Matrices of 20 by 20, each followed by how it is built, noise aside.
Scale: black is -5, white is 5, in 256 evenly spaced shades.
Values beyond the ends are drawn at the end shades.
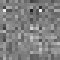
low rank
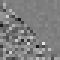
lower triangular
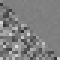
lower triangular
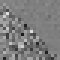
lower triangular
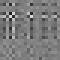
low rank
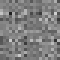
low rank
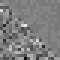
lower triangular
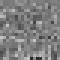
low rank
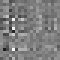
low rank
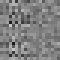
low rank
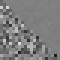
lower triangular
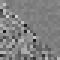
lower triangular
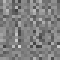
low rank
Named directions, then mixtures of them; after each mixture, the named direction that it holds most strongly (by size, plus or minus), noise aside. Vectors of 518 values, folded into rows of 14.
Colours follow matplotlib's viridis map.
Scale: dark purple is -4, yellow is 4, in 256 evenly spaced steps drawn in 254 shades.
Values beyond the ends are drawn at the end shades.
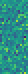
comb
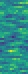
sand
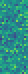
comb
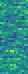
sand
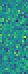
comb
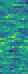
sand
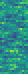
sand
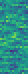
sand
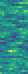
sand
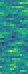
sand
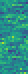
sand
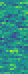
sand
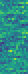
sand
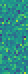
comb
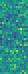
comb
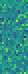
comb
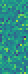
comb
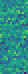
comb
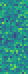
comb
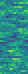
sand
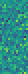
comb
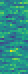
sand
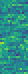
sand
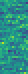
sand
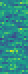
sand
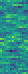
sand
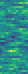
sand
